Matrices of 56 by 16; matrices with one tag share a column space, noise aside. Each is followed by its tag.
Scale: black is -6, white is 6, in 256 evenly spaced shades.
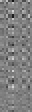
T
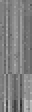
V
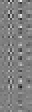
T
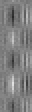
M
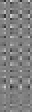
T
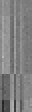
V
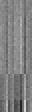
V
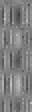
M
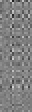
T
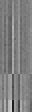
V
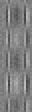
M
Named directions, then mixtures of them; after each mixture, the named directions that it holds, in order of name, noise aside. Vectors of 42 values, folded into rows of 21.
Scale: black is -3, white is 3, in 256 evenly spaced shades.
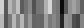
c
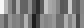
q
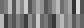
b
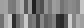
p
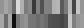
b, p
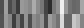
c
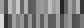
b, c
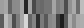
b, p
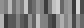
b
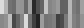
p, q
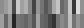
b, p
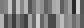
b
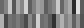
b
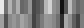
c, q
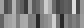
b, c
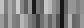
c, p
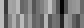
c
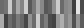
b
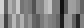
c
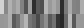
c, p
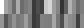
c, q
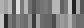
b, q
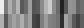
c, q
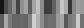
c, q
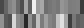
p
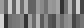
b, c
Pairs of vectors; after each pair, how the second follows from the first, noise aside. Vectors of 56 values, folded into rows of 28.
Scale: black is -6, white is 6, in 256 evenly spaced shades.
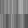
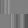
partly zeroed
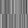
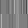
partly zeroed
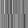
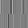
partly zeroed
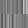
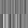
wrapped around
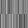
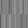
partly zeroed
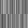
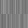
shrunk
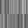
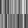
scaled up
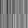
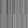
shrunk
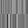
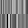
scaled up
